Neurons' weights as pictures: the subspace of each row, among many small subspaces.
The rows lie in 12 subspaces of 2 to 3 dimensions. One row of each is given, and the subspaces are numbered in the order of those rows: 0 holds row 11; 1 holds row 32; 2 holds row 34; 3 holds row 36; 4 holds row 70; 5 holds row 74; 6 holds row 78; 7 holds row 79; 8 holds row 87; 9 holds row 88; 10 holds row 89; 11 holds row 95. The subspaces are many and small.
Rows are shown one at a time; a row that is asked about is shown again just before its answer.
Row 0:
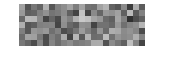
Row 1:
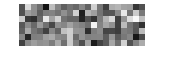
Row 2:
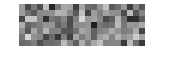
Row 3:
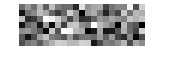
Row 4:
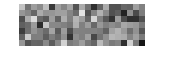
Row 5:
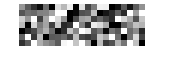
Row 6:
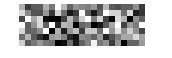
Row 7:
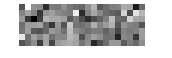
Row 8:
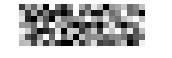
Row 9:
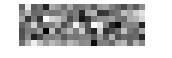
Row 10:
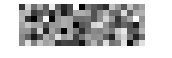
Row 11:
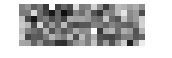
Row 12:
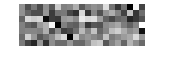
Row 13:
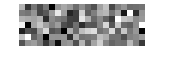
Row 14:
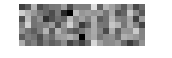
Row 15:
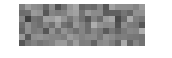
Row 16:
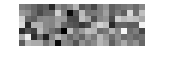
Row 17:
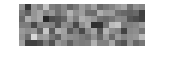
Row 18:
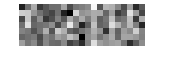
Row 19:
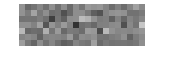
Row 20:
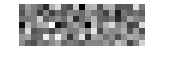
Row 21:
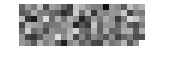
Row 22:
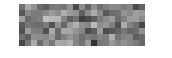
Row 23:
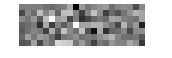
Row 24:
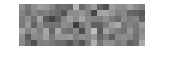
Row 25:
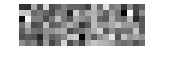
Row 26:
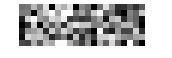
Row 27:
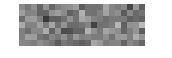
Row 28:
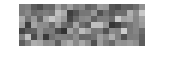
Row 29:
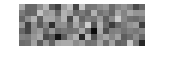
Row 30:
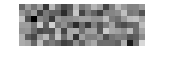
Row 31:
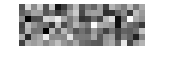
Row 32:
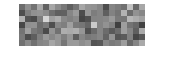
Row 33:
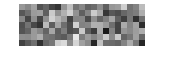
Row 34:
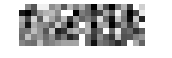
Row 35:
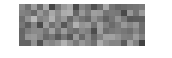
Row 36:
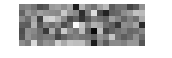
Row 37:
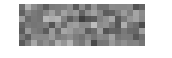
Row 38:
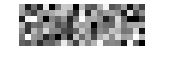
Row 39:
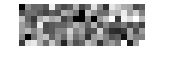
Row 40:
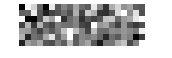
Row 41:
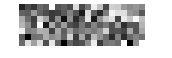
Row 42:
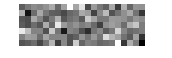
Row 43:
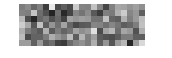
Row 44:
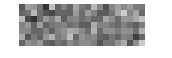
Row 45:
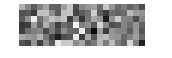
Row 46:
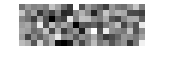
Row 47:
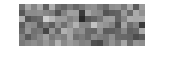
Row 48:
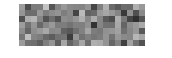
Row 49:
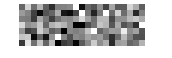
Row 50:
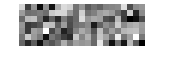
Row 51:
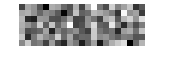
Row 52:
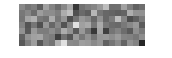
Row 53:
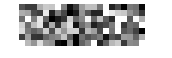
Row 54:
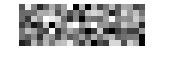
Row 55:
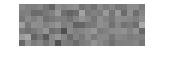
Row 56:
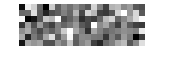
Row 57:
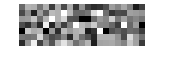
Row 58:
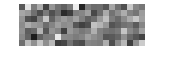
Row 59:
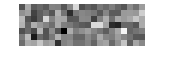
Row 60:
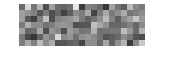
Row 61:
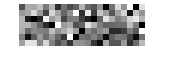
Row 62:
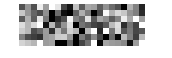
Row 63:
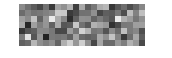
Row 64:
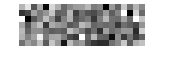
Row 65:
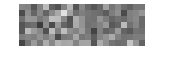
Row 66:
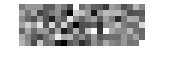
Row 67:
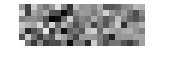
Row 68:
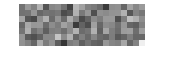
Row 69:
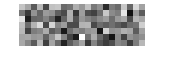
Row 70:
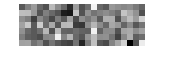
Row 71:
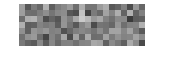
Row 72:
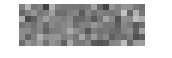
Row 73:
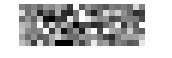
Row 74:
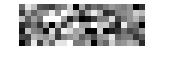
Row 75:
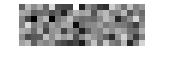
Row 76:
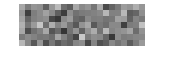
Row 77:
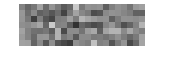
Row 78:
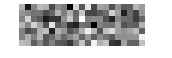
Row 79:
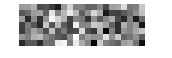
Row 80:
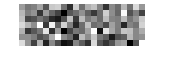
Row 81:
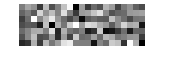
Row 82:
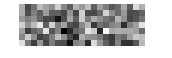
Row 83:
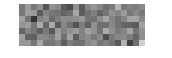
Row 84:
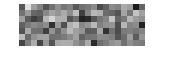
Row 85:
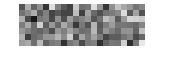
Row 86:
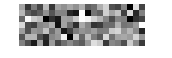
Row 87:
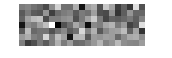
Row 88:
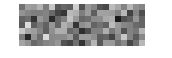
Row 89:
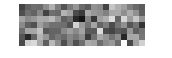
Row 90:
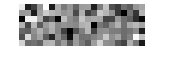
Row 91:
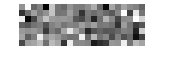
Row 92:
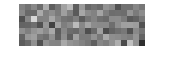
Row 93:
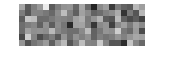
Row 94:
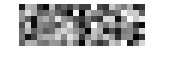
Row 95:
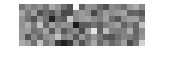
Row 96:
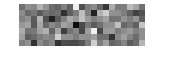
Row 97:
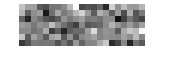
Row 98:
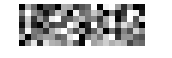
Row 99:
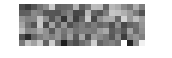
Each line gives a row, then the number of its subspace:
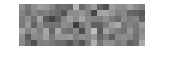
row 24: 3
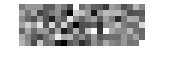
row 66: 1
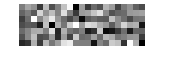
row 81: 6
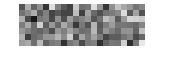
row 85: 5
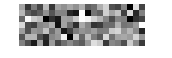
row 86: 8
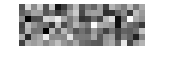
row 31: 7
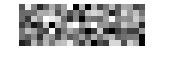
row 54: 6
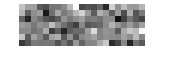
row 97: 7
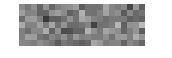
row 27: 1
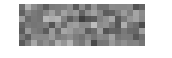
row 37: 5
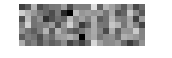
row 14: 2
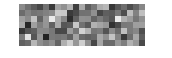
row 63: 9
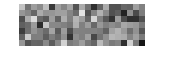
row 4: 10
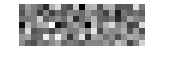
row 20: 8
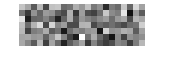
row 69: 4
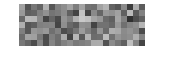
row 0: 8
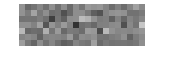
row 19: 10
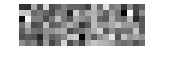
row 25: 4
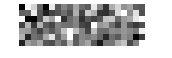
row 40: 0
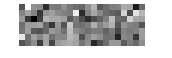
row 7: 10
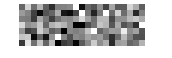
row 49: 3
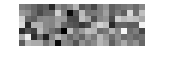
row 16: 9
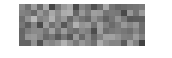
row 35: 5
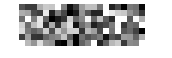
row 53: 7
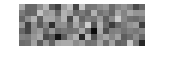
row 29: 8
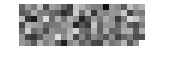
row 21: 1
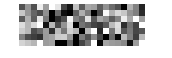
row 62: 7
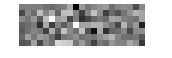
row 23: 11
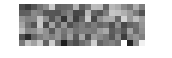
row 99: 10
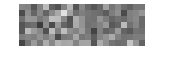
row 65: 2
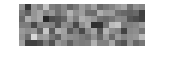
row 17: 3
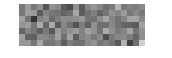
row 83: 6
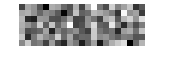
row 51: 2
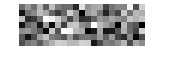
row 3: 1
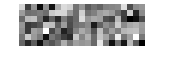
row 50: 7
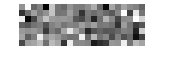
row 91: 4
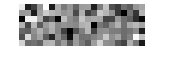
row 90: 0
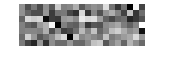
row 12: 8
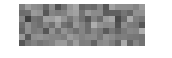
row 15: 7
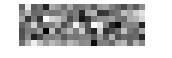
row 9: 3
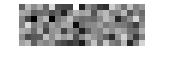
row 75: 9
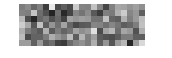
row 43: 0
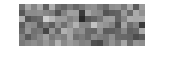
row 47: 11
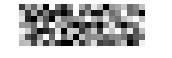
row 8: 6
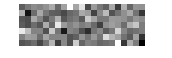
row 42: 6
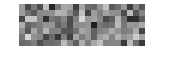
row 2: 11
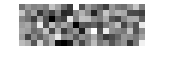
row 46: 11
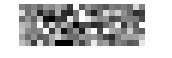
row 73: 11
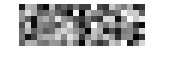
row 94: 4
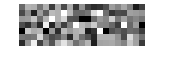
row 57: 10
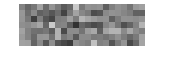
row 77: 6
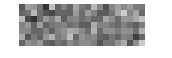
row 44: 0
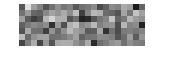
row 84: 10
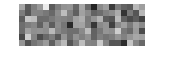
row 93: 2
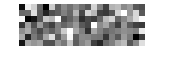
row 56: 0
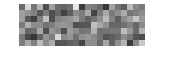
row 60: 3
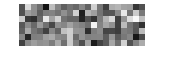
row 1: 5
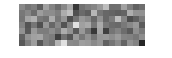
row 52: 1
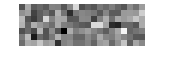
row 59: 9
